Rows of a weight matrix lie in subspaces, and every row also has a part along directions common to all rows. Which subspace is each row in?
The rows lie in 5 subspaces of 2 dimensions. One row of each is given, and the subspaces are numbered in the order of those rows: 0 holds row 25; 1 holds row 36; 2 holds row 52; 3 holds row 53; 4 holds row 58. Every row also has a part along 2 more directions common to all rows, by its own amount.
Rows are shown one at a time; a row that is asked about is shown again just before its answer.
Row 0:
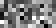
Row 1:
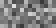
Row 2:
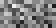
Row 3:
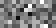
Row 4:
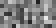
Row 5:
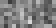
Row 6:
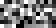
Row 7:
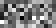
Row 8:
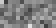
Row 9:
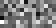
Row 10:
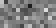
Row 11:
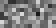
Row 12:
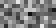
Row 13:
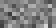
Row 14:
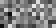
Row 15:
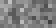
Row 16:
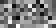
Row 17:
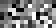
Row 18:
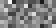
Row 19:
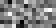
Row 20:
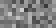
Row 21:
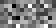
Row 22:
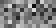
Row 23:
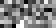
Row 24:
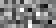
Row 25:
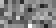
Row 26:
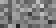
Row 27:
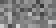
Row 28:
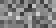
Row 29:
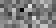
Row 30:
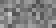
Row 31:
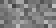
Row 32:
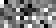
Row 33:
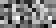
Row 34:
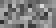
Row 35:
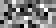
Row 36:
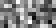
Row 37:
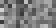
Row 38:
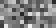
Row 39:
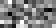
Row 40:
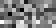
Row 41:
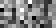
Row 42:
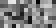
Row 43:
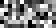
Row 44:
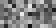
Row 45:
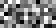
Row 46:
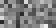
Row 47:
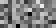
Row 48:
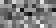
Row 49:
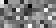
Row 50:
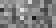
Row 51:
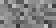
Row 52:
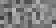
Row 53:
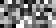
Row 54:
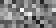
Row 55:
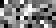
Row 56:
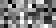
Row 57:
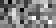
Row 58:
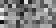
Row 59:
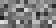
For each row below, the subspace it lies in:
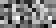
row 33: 2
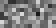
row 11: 1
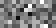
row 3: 4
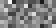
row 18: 3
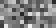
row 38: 1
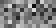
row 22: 2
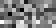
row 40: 3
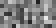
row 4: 1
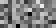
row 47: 2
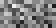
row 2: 4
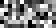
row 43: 0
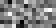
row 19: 3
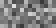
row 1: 3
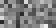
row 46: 4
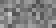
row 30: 2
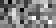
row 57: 3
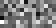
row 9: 4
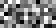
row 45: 1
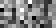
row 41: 4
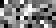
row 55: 0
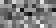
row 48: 0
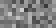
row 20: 1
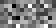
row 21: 2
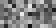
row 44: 1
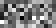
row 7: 0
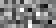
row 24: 0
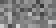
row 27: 2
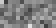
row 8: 0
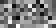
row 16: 2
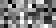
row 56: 1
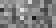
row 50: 4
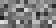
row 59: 4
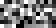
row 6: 3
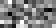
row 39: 3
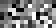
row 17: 2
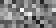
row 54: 0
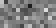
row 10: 0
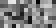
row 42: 1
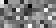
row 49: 0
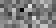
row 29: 4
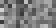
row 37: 4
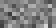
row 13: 2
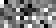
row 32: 0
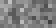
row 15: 3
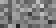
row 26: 2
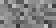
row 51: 4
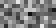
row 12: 1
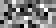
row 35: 0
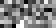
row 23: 3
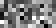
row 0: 0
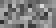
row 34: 0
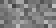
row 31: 4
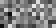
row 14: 2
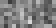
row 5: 1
